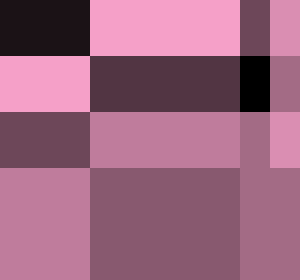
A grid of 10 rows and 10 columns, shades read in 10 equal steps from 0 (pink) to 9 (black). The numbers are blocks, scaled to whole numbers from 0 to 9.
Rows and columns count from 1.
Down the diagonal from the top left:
8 8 0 6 2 2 4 4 3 3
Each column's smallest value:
0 0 0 0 0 0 0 0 3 1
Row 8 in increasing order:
2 2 2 3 3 4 4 4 4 4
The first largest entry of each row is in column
1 1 9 9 1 1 4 4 4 4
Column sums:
34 34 34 32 32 32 32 32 46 22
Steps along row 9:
same same up same same same same down same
